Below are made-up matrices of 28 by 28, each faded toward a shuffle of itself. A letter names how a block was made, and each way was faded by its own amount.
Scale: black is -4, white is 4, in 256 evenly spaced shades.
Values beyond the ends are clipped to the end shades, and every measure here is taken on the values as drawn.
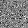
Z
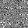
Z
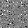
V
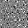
V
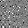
V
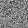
Z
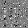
V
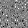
V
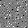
V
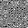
V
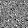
Z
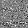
Z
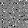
V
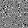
V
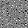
V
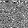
Z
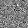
Z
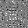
V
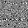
Z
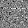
Z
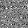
Z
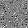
V
